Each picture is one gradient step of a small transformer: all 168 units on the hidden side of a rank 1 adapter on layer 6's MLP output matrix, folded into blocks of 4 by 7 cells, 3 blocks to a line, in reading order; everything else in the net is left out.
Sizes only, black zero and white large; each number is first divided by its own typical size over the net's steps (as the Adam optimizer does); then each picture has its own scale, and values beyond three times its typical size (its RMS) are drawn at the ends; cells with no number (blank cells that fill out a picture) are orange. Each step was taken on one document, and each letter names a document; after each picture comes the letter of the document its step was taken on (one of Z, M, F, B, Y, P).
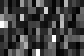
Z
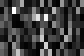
Z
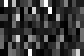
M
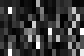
M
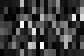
Z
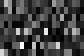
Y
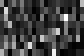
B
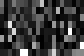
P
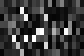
B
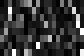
M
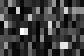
Y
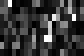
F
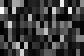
Z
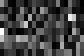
Y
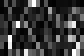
M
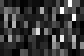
P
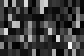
M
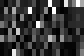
Z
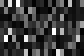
B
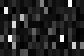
P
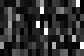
P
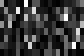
B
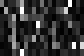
P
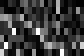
Z
